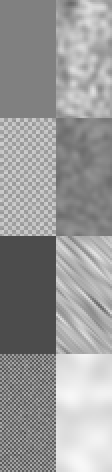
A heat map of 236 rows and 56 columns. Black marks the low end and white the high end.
The table splits into 4 rows of 2 panels. Panel 1,1: middling, flat. Panel 1,2: high, blotchy. Panel 2,1: high, checkered. Panel 2,2: middling, blotchy, faint in contrast. Panel 3,1: low, flat. Panel 3,2: high, slanting down to the right. Panel 4,1: middling, checkered, strong in contrast. Panel 4,2: very high, smooth, faint in contrast.
